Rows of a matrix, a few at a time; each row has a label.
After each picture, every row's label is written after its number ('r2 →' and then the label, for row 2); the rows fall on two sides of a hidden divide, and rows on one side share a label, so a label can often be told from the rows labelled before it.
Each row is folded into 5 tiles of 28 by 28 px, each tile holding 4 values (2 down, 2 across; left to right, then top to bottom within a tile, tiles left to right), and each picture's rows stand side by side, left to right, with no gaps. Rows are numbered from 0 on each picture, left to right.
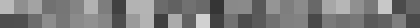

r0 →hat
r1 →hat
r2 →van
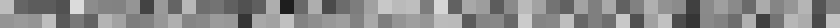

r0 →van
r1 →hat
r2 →hat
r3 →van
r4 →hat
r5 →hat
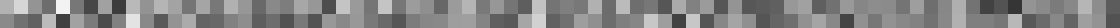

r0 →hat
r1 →hat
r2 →hat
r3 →van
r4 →hat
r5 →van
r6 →van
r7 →van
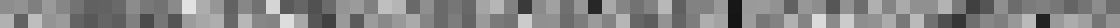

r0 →hat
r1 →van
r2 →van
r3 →van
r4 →van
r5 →van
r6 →hat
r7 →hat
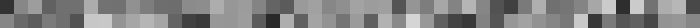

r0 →hat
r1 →van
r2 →hat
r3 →van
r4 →van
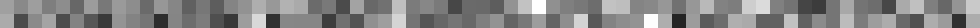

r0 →hat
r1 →van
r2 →van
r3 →van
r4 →hat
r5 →hat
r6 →hat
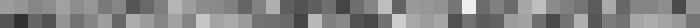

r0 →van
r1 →hat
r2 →van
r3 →van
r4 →van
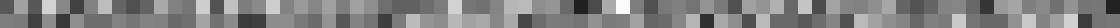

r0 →van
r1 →hat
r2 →hat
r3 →hat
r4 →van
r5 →van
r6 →van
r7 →hat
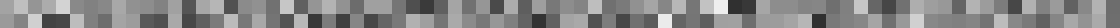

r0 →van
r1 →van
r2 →van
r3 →hat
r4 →van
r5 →hat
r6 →hat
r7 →van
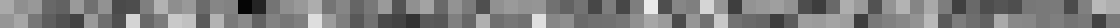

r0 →hat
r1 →hat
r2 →hat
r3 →van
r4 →hat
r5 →van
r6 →hat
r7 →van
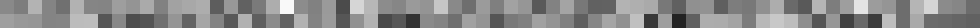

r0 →hat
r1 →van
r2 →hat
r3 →hat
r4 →hat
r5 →hat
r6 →hat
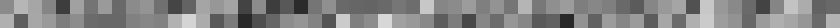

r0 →hat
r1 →hat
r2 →van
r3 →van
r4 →van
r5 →hat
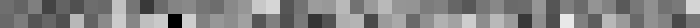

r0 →van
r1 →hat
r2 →van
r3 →hat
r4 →hat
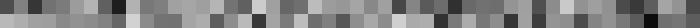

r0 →hat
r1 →hat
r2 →van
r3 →hat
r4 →van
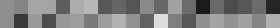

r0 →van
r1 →van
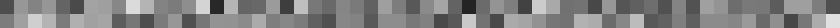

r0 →hat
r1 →van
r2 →van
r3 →hat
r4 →van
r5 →van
